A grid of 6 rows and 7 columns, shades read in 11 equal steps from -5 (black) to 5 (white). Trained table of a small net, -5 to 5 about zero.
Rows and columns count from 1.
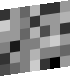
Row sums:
-6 5 -1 2 -1 -7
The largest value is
3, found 3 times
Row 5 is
-3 1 0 2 0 0 -1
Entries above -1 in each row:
3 6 4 6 5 3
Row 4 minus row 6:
2 -3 0 -3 5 8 0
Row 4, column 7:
1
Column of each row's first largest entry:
4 1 4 6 4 4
